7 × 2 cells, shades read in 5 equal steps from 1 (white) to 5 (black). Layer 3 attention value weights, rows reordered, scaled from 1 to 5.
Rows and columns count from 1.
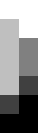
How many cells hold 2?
4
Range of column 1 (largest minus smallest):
4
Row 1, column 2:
1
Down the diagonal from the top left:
1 1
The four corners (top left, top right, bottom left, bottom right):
1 1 5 5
